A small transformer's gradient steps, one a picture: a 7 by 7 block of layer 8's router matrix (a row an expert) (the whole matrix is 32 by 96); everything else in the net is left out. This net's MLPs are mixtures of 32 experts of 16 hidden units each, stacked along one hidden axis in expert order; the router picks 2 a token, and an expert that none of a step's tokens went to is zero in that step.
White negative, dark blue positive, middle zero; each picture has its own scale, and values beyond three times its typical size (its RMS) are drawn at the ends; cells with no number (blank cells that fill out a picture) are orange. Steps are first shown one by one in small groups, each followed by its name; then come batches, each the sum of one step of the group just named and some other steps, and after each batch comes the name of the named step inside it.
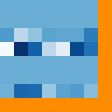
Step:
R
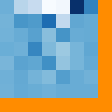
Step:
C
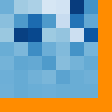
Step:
C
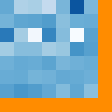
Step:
C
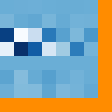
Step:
R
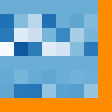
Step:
R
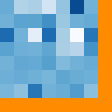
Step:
C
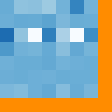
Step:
C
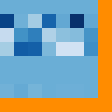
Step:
R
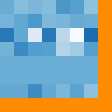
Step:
R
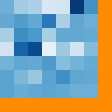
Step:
C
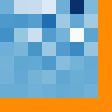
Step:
C
